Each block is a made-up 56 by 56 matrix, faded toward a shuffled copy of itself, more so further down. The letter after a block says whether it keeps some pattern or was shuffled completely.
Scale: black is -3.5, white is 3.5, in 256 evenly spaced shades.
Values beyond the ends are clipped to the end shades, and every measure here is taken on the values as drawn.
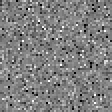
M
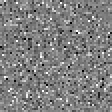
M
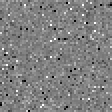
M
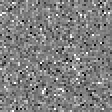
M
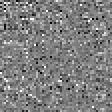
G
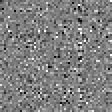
G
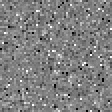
M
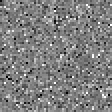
M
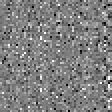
G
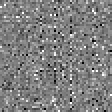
G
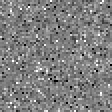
M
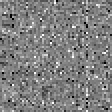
G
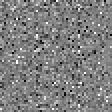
G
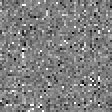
G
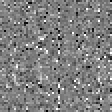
G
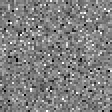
M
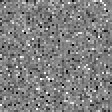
M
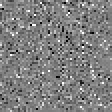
G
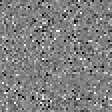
G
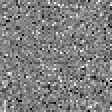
G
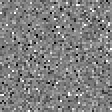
M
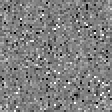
M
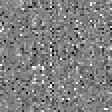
G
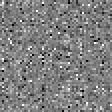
G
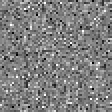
G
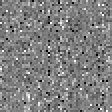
G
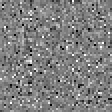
G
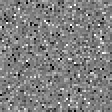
M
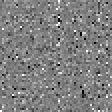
G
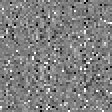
G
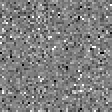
G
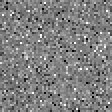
M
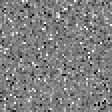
M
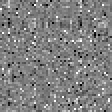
G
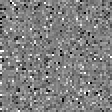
G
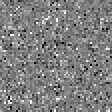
G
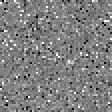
M
